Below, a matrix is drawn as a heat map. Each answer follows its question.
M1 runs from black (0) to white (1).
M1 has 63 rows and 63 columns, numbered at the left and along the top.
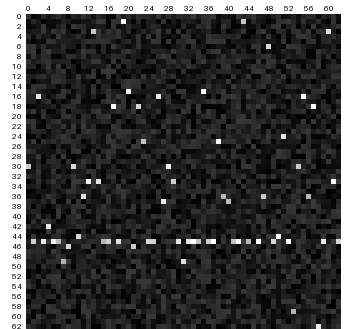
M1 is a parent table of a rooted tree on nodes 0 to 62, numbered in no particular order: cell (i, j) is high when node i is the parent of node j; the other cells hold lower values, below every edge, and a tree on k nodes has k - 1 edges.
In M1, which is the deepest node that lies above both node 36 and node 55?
45
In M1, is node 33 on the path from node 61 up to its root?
yes
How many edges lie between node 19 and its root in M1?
2
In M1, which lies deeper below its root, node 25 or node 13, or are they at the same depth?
node 13
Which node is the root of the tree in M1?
45
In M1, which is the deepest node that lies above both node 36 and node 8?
45
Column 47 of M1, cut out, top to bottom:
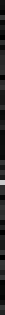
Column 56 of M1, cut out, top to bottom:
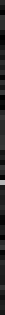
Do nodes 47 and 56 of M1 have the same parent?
yes
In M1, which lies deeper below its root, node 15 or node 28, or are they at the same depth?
node 28
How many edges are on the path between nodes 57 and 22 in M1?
2
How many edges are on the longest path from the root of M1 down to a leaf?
2
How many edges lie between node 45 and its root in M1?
0
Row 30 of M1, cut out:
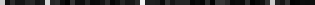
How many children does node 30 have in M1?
4
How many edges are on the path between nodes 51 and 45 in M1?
2
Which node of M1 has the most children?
45
